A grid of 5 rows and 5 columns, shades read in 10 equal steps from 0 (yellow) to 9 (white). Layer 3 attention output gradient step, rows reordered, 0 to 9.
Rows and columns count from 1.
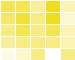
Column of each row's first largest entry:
5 5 5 5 4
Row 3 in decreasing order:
6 4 4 2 2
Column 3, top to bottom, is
5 4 4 4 4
